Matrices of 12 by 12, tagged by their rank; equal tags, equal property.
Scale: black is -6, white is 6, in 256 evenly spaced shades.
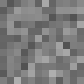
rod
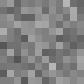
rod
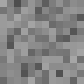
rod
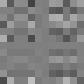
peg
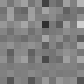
peg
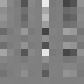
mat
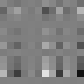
mat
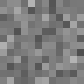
rod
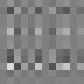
mat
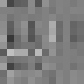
peg
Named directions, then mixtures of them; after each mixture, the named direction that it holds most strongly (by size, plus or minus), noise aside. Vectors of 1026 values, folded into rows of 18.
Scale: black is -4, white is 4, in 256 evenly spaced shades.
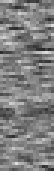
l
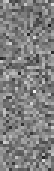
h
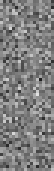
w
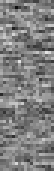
l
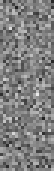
w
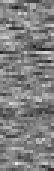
l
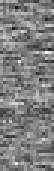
l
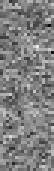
h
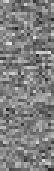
h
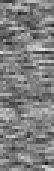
l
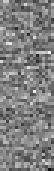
h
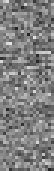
h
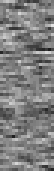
l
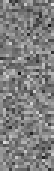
h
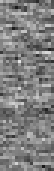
l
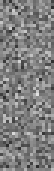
w
